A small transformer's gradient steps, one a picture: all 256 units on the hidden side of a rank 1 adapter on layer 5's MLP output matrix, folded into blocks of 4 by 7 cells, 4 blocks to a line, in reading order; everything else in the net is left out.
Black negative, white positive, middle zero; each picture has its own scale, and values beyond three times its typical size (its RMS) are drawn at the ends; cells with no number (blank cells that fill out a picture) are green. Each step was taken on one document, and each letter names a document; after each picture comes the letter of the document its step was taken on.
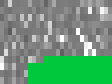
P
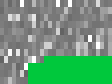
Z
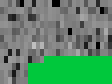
Z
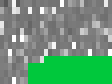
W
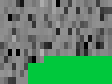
Z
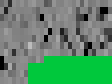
P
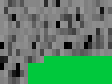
Z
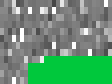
W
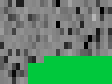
Z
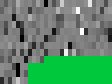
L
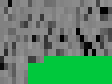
P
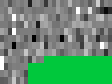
P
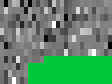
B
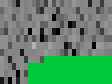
L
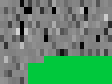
B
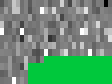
W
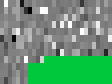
B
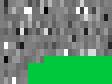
B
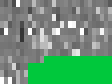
L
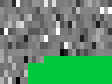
L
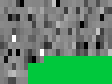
Z
